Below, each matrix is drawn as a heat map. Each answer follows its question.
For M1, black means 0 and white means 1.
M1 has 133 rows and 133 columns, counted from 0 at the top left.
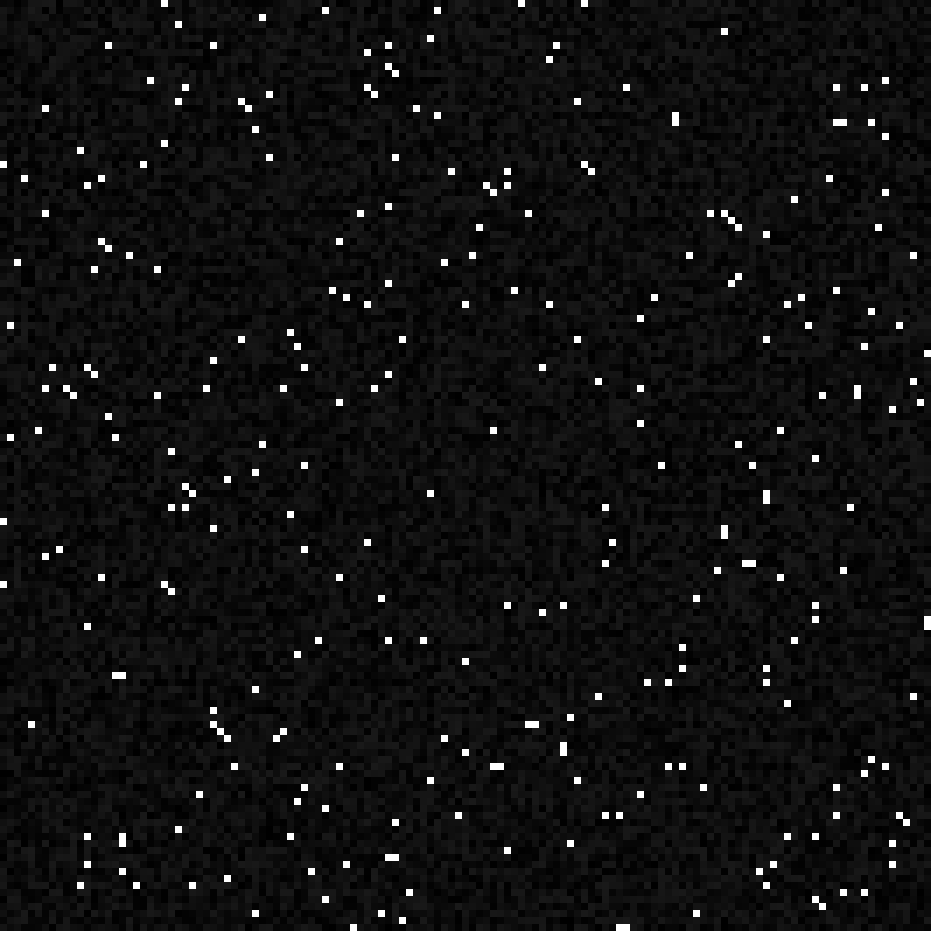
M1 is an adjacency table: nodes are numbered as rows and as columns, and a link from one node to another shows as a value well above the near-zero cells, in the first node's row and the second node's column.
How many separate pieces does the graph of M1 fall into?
7
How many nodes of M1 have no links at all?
1
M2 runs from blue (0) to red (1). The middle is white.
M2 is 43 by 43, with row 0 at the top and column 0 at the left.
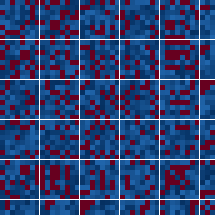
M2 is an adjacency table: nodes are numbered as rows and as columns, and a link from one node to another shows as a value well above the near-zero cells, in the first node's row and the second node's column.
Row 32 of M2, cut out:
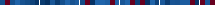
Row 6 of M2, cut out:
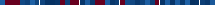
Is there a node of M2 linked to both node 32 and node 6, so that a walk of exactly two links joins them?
yes
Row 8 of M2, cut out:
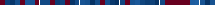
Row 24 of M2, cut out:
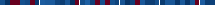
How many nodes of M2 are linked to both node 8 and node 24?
0
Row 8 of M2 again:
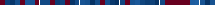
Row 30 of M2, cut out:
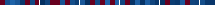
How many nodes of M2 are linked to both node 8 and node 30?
8
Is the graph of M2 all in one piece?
yes
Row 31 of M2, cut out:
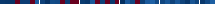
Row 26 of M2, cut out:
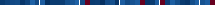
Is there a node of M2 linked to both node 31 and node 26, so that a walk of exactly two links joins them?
no
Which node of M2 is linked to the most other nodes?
node 13
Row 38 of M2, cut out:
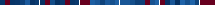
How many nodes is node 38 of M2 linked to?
10
